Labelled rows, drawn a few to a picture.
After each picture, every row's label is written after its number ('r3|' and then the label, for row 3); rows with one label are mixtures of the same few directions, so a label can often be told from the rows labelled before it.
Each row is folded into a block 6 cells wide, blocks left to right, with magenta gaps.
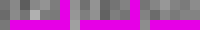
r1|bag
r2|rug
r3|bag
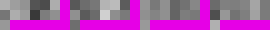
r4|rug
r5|rug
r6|rug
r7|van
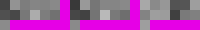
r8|bag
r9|bag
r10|rug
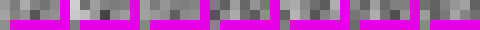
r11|bag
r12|bag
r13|bag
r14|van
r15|rug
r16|van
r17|rug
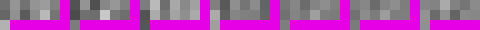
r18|van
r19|bag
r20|rug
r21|rug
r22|bag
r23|bag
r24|bag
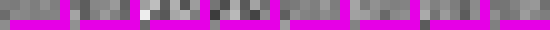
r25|van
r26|rug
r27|van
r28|van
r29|van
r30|bag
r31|van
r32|rug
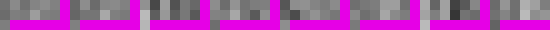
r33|bag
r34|bag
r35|rug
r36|van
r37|bag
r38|rug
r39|rug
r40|rug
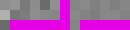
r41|van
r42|van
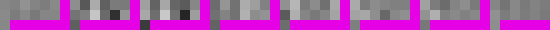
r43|bag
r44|van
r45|van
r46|rug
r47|rug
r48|bag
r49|bag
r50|rug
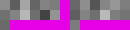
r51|van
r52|bag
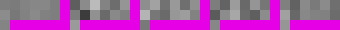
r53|rug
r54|bag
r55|van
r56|van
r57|rug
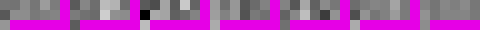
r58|van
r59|rug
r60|van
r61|rug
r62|van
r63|van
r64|rug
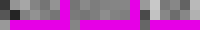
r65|bag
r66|bag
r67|rug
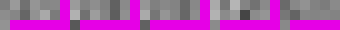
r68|van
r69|van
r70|van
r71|bag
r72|bag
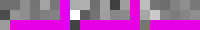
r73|van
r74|van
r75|bag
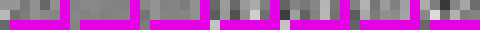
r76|van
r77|bag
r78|rug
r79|van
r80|van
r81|rug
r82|bag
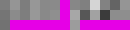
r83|rug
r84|bag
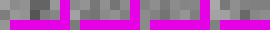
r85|rug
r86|van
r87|van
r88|bag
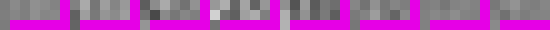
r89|rug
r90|rug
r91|bag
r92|van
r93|rug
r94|van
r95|bag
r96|bag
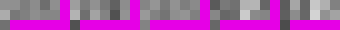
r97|van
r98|van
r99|van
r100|rug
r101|rug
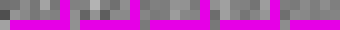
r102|van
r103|bag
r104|rug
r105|rug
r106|van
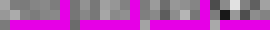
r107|bag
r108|rug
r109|van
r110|bag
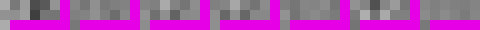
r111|rug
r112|van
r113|bag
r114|bag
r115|rug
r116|bag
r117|van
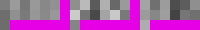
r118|rug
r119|van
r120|rug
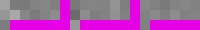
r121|bag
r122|van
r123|bag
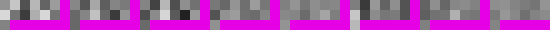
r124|van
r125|van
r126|van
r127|van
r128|van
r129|rug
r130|bag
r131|rug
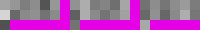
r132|van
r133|rug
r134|van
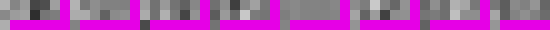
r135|rug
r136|bag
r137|van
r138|bag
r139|rug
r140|bag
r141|rug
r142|rug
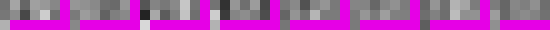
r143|van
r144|rug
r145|van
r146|rug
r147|bag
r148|bag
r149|rug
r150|rug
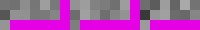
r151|van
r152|rug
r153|van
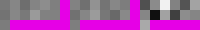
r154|bag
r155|van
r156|bag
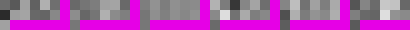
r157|van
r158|rug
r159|rug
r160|bag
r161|rug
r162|rug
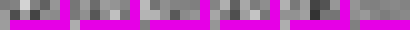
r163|bag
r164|van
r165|bag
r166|van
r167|rug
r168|bag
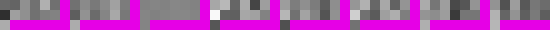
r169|van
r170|van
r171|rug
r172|van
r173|van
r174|van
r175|rug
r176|rug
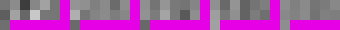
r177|bag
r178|van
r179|van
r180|rug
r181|rug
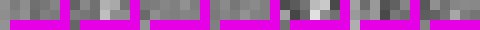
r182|rug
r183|rug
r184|van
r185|bag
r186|rug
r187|rug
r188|bag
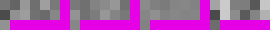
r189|van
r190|rug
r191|bag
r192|rug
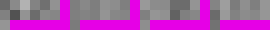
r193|bag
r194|rug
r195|rug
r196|rug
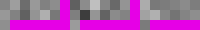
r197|van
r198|bag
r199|bag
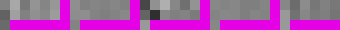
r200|rug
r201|bag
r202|bag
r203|rug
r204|rug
